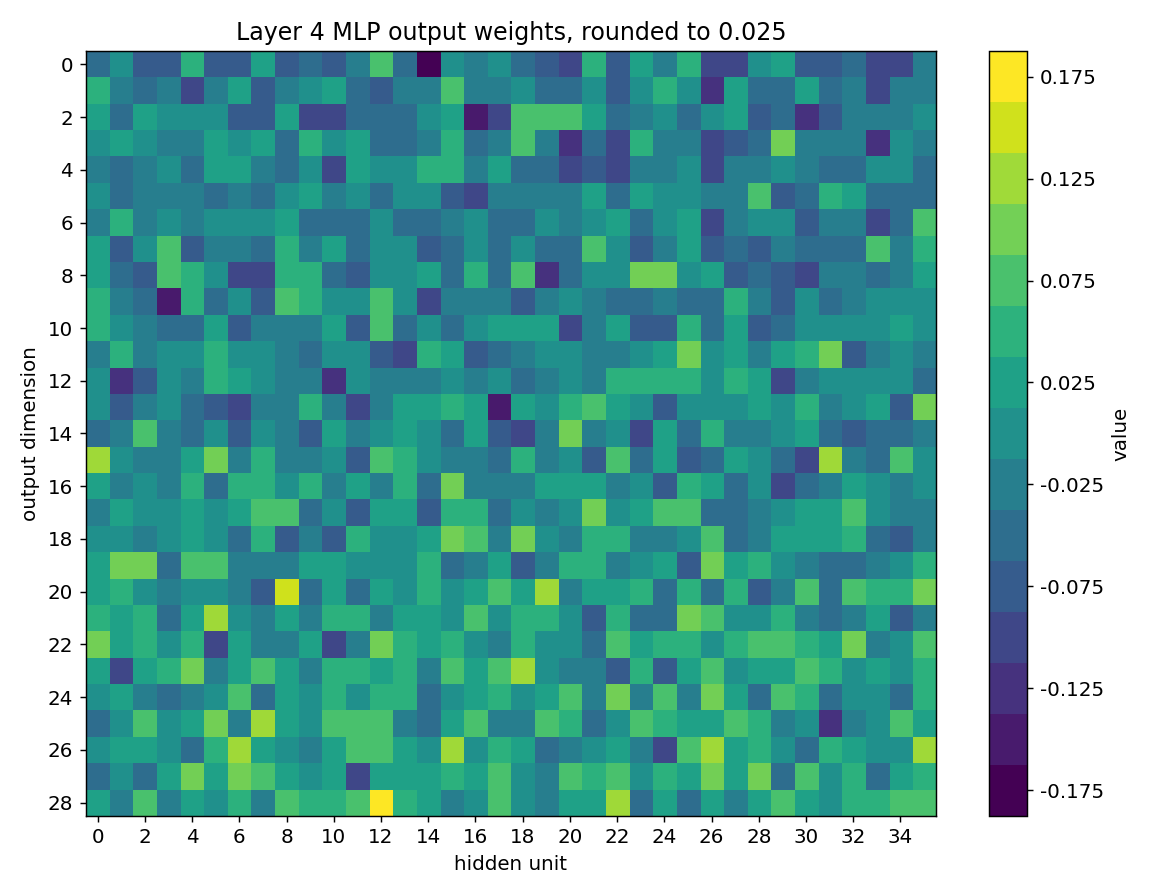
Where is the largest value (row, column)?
28 12
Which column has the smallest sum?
33
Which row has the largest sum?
28
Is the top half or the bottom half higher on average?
bottom
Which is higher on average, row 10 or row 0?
row 10
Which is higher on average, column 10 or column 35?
column 35
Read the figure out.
Title: Layer 4 MLP output weights, rounded to 0.025
x-axis: hidden unit, ticks 0 2 4 6 8 10 12 14 16 18 20 22 24 26 28 30 32 34
y-axis: output dimension, ticks 0 2 4 6 8 10 12 14 16 18 20 22 24 26 28 (0 at the top)
Colour bar: value, ticks -0.175 -0.125 -0.075 -0.025 0.025 0.075 0.125 0.175
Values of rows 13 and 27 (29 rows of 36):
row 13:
0 -0.075 -0.025 0 -0.05 -0.075 -0.1 -0.025 -0.025 0.05 -0.025 -0.1 -0.025 0.025 0.025 0.05 0.025 -0.15 0.025 0 0.05 0.075 0.025 0 -0.075 0 0 0 0.025 0 0.05 -0.025 0 0.025 -0.075 0.1
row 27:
-0.05 0 -0.05 0.025 0.1 0.025 0.1 0.075 0.025 0 0.025 -0.1 0.025 0.025 0.025 0.05 0.025 0.075 0 -0.025 0.075 0.05 0.075 0 0.05 0.025 0.1 0.025 0.1 -0.05 0.075 0 0.05 -0.05 0.025 0.05
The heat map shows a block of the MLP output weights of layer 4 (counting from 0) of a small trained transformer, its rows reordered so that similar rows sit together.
